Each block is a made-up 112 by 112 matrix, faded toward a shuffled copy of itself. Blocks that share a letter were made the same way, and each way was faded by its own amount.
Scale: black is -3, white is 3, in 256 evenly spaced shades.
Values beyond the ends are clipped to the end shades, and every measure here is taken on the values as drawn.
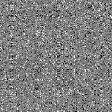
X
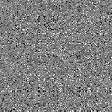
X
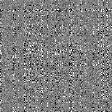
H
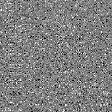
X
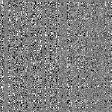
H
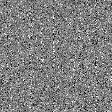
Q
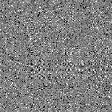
X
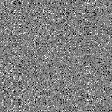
X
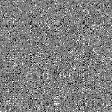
X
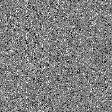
Q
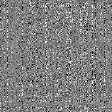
H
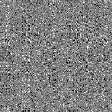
X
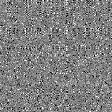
X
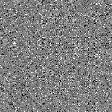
X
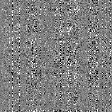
H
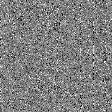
Q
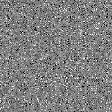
X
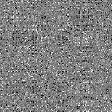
X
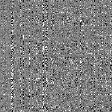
H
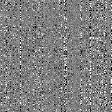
H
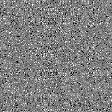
X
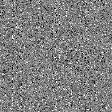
Q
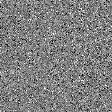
Q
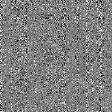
H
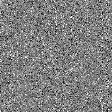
Q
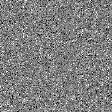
Q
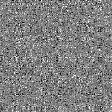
X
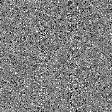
Q
